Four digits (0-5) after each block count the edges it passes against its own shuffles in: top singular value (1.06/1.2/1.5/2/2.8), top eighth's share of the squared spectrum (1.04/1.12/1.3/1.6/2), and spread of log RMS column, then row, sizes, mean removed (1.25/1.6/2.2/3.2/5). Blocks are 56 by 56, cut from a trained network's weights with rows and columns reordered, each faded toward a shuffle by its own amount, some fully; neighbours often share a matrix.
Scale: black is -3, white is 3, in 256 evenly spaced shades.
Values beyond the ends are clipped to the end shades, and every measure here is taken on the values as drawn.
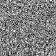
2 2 0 1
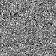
3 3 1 1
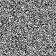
0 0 0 0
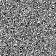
0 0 0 0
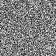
0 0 0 0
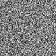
3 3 1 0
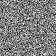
0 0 0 0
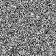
2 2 0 0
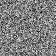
0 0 0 0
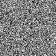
2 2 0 0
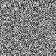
3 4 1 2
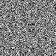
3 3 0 0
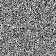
1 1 0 0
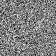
1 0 0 0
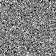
0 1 0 0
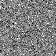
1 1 0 0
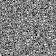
2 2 1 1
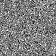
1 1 0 0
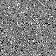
2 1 0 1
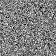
0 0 0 0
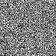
2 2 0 0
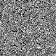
2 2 1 0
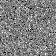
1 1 0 0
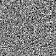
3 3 1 0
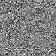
3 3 1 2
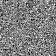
1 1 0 0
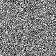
2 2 0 0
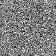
2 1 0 0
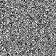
2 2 0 0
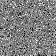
2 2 0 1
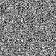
3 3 1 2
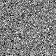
0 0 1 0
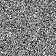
1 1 0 0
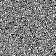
2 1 0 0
